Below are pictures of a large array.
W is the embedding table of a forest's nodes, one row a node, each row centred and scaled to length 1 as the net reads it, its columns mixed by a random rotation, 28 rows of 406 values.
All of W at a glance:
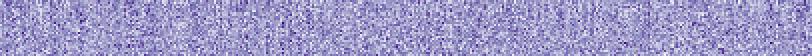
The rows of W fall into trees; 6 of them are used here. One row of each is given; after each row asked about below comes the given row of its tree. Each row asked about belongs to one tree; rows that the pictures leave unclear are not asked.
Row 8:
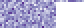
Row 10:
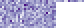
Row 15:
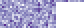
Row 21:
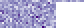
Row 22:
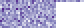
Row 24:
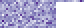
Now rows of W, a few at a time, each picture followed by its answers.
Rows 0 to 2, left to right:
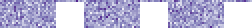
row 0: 22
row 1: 22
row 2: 8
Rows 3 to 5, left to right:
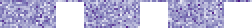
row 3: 21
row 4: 8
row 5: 8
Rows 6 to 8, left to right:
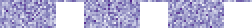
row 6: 10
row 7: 10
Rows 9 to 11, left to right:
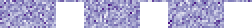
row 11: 24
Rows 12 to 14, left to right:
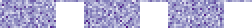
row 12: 22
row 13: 21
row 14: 10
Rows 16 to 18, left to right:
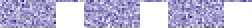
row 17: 15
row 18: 22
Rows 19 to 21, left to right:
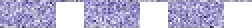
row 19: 24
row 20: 10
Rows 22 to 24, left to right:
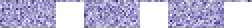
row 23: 22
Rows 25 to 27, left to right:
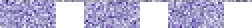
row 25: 15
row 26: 24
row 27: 8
